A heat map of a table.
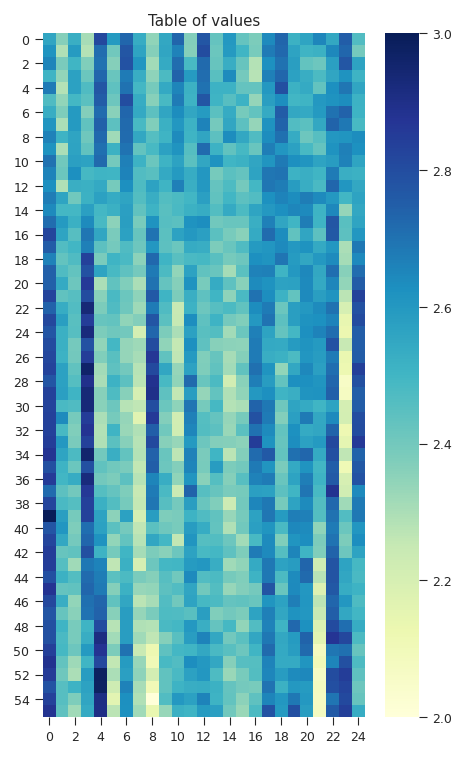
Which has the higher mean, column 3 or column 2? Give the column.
3
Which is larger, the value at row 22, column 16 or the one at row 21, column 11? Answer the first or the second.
the first
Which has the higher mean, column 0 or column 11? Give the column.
0
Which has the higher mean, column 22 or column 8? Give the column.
22
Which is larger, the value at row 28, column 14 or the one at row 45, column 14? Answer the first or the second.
the second
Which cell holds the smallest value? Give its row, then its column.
54, 8
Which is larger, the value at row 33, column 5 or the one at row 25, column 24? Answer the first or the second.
the second
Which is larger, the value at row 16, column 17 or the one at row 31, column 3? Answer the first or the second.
the second
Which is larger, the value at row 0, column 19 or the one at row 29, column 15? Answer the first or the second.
the first
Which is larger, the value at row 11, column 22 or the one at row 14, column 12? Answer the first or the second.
the first
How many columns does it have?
25
